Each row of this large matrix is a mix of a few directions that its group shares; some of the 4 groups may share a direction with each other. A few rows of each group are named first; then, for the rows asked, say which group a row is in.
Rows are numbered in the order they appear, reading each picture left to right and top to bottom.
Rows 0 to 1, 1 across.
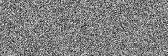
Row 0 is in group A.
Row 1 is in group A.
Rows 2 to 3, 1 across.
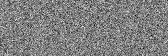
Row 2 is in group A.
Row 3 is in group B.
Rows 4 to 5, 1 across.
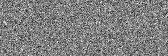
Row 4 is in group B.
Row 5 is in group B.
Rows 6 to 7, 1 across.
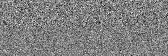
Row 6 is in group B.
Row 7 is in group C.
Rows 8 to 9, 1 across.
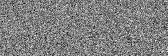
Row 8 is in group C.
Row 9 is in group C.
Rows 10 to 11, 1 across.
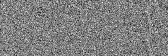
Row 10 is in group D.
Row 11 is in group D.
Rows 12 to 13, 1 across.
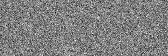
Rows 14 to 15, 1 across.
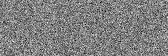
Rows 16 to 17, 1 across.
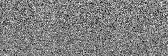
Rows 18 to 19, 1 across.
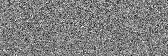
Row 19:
D
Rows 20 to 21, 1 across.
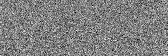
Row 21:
C
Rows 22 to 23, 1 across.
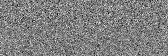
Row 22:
B
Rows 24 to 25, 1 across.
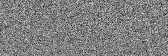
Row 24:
B
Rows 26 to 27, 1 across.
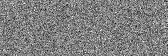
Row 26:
C
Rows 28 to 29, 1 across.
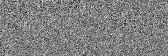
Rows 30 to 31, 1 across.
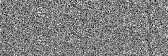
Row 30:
D
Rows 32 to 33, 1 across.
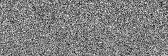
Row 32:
D
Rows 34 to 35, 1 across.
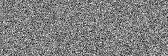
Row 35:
C
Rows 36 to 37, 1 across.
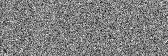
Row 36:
D
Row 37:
B
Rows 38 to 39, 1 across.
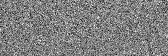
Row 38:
A
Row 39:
D
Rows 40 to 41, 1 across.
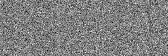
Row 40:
D
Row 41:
C
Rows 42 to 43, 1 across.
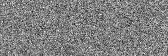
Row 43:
A
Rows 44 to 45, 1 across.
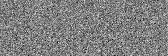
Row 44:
B
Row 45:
B
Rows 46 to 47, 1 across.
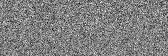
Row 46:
D
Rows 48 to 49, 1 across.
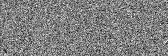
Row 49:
B
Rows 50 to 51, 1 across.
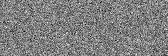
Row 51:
C
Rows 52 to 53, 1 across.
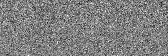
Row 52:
D
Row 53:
B
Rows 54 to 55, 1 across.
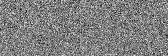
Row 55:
D
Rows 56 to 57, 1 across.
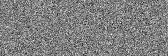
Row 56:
B
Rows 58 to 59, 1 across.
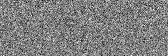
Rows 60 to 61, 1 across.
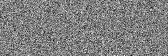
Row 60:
B
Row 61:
B
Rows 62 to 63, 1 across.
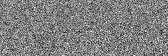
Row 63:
D
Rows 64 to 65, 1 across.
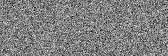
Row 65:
D
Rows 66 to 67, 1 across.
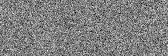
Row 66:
A
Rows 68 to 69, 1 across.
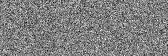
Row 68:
A
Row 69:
D
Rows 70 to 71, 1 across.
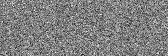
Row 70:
C
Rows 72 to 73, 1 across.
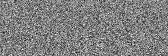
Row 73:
C
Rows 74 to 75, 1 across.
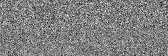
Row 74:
D
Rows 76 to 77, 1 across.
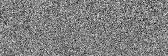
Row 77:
A
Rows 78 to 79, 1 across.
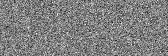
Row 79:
C
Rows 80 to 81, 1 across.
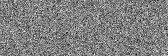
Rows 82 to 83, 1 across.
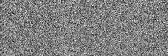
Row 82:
A
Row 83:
A
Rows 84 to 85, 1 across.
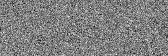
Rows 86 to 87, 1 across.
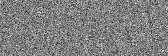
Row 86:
D
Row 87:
C
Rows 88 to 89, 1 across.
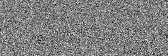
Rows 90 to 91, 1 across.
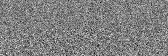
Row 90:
C
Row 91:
A
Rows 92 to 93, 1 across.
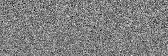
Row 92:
C
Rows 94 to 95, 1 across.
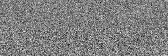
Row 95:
C
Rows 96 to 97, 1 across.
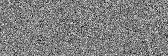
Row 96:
A
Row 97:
D
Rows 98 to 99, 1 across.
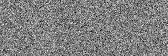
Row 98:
A
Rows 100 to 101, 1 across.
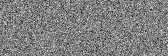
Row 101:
D
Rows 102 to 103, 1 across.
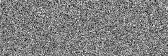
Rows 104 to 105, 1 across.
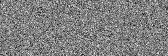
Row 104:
D
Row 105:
A
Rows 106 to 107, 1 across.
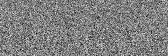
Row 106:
A
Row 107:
C
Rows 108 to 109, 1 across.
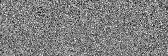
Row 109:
A
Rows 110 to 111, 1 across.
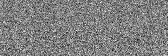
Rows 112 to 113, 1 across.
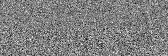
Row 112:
D
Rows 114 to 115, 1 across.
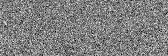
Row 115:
A
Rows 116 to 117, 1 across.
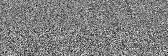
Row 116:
C
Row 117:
A
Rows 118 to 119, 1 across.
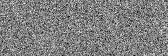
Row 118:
C
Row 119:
D
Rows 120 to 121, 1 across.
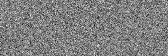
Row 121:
A
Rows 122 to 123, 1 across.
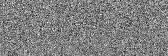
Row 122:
C
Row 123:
A
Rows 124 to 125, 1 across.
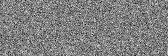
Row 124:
D
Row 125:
A
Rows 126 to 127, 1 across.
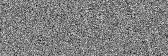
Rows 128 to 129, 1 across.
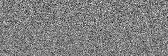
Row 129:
C
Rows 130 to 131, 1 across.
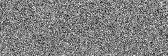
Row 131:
D
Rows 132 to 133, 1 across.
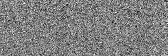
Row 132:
C
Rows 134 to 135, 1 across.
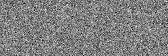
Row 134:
C
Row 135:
B
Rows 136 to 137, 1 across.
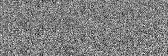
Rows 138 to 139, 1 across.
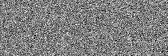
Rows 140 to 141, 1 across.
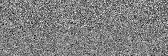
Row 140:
A
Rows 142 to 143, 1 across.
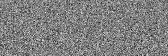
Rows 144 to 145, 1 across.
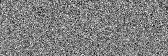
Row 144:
D
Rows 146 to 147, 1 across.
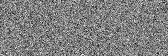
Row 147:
A
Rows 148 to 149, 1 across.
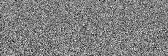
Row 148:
B
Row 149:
A
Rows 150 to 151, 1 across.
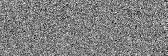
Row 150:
C
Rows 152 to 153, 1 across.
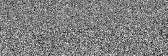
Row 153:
D
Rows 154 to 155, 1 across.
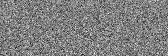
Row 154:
B
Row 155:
A
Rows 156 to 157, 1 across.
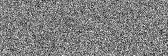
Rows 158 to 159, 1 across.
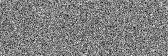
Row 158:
D
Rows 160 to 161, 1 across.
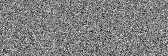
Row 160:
B
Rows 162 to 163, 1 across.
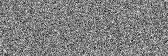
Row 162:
C
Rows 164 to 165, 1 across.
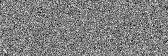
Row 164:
D
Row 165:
B
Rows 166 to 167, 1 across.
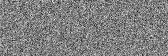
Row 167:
B
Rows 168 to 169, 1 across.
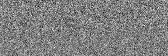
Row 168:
A
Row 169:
A
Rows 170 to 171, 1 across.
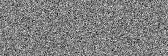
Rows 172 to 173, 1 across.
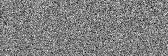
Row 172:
B
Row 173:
B
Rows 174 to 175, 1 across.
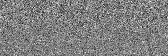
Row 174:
B
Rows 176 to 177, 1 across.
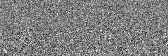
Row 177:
B
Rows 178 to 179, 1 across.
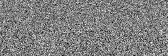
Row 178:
C
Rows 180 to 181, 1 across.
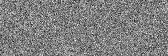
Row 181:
A
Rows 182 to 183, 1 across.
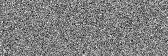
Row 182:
C
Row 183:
B
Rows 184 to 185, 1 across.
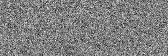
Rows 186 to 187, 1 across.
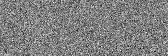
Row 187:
B
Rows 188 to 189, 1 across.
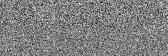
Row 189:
B
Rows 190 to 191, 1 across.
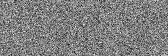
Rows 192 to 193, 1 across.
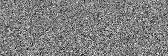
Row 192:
B
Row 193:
A
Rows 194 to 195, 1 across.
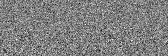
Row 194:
B
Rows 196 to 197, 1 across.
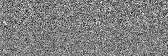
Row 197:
D
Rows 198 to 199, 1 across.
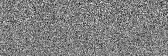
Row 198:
D
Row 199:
C
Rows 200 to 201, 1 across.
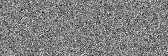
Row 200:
B
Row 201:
A
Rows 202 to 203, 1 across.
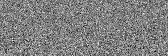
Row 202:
B
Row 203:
B
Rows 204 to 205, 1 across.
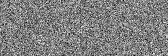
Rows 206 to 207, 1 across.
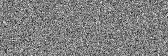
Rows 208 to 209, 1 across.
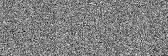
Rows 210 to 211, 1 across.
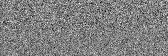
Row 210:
D
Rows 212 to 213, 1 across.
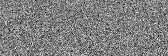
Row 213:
A
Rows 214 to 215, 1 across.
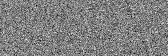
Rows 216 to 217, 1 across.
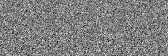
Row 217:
B
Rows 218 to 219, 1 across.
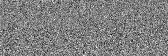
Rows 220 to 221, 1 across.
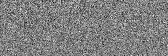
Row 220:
A
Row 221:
B
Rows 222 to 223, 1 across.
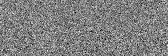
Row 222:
A
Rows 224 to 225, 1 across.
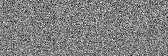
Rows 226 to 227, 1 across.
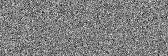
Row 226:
B
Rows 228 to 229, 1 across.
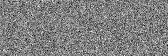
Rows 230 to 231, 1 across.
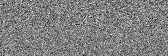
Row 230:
C
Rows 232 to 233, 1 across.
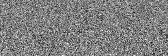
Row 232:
C
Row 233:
D
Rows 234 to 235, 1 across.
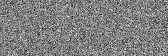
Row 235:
A
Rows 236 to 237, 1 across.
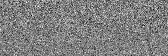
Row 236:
A
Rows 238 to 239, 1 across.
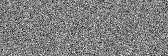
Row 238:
A
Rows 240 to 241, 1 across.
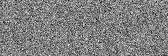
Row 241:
C
